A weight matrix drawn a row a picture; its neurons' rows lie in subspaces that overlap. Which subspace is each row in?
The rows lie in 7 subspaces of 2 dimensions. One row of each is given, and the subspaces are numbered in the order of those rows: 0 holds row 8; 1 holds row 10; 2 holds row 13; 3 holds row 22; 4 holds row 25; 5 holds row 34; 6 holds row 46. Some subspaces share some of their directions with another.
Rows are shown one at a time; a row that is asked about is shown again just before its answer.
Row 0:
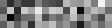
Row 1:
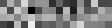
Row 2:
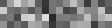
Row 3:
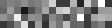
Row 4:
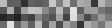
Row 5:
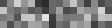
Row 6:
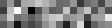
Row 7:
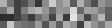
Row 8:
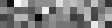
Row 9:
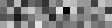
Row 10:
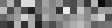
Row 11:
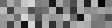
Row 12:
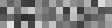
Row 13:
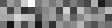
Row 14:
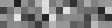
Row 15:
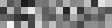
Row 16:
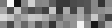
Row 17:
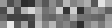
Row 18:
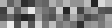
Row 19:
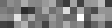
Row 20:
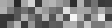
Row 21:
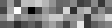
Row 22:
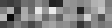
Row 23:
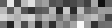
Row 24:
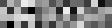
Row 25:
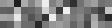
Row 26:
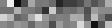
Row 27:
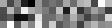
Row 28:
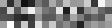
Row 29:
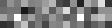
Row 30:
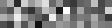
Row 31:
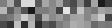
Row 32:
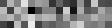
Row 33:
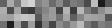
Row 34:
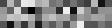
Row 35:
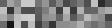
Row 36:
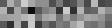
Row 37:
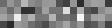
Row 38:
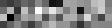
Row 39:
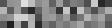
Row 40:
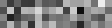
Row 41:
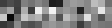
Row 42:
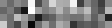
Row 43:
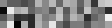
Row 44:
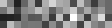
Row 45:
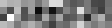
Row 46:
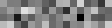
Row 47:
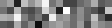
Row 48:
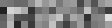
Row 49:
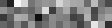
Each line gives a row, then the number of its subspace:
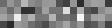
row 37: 6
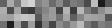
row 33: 2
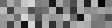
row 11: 6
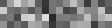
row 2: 4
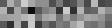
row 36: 2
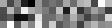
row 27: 2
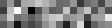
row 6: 5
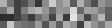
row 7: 1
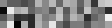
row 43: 5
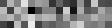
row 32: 2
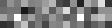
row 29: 6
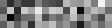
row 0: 3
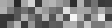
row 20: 1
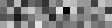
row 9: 4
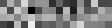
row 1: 2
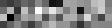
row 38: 3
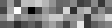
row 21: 5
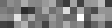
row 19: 6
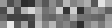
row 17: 3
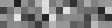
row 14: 4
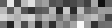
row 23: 0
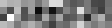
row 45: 3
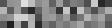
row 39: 0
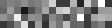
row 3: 6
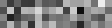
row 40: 3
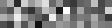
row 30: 4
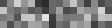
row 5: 4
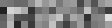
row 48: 5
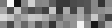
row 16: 0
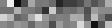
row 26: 0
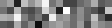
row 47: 4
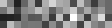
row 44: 1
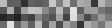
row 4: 1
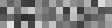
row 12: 5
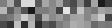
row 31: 1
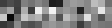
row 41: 3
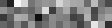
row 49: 0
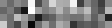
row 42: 2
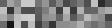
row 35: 5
